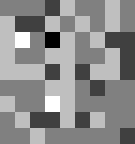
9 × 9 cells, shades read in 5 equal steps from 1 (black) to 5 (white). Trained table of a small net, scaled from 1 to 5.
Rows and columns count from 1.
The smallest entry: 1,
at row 3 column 4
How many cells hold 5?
2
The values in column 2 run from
2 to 5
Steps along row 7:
down same up down down same same same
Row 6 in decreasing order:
4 4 3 3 3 3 3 3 2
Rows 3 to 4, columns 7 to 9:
4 2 2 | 3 4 2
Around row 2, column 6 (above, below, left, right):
3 3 3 3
